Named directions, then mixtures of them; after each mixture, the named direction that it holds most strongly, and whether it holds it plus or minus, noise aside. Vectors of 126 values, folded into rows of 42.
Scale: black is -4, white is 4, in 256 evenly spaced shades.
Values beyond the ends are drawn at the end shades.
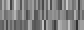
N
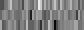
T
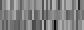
N, plus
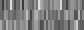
N, minus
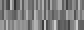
N, minus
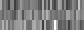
N, minus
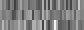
N, minus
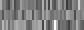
N, minus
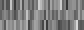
N, minus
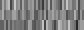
N, plus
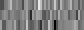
T, plus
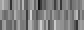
T, minus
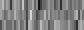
T, minus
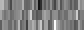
T, minus
